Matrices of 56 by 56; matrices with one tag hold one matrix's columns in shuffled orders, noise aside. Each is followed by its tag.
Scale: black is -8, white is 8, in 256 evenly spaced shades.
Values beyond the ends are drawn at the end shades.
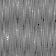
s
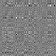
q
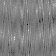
s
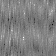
s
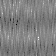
s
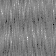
s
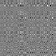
q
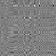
q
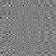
q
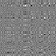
q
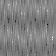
s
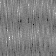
s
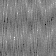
s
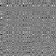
q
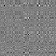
q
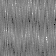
s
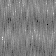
s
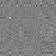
q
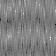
s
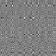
q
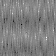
s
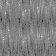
s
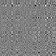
q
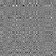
q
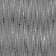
s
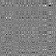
q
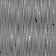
s
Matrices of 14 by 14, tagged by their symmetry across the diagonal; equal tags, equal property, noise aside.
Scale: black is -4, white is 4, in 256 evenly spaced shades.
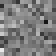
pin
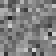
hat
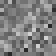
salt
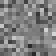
hat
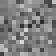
hat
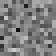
pin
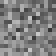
hat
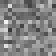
pin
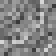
salt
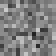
pin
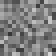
hat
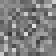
salt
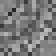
salt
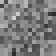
salt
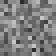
pin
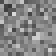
salt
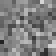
hat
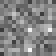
salt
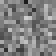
pin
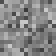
salt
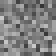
hat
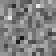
pin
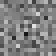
hat
